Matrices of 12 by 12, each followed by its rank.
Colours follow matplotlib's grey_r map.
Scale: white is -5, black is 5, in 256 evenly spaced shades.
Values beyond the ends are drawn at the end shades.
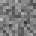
full rank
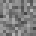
full rank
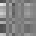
one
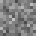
full rank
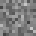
full rank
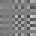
one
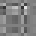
one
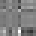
one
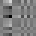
one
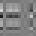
one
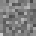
full rank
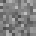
full rank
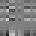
one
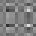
one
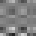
one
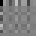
one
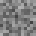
full rank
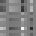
one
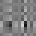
one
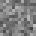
full rank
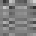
one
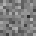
full rank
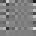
one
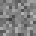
full rank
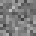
full rank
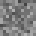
full rank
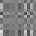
one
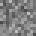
full rank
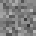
full rank
